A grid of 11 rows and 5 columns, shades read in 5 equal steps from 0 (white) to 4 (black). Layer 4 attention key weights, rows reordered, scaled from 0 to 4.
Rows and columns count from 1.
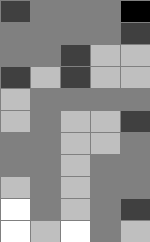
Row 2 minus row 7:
0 0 1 1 1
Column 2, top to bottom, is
2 2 2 1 2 2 2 2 2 2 1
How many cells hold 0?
3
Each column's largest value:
3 2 3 2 4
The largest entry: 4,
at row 1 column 5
